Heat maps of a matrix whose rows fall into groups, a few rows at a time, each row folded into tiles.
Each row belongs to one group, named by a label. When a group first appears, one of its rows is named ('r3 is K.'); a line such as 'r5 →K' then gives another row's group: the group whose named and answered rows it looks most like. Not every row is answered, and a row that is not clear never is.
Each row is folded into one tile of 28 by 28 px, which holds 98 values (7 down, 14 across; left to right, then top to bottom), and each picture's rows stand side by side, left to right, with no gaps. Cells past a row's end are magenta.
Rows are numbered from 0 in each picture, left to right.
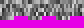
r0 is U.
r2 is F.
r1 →U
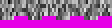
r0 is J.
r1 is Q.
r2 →U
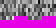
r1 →Q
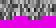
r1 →Q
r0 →Q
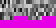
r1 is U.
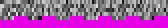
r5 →J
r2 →Q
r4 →Q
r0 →U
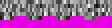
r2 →Q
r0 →J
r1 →Q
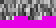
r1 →U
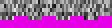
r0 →F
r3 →J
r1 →Q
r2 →F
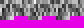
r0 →U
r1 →U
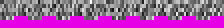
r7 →F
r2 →F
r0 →F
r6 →U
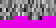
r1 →J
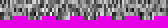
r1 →F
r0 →J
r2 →U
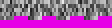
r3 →U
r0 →Q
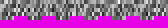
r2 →Q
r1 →Q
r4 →U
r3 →U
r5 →F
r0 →F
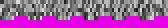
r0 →U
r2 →J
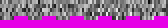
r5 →J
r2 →U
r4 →Q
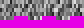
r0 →Q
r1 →F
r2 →F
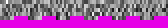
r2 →J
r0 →U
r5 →J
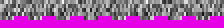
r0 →F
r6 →U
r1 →F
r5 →U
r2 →U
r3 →J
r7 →F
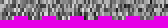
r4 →U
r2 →F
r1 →Q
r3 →J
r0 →F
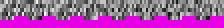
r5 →J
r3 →U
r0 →F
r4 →Q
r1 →Q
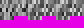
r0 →J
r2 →F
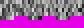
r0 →U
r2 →J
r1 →Q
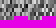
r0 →Q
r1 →F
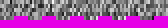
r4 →F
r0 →Q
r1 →F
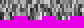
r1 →U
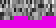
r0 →J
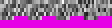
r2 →U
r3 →J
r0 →F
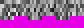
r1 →J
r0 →U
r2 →Q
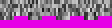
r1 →J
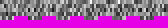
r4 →U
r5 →Q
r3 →U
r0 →F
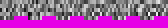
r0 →Q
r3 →U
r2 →F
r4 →F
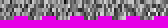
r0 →Q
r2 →J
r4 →U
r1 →F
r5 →U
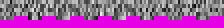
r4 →U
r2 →U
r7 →J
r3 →Q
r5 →J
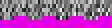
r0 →J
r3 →F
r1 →Q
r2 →Q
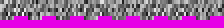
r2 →Q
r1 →J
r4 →Q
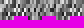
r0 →F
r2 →F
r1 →J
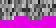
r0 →J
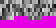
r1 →Q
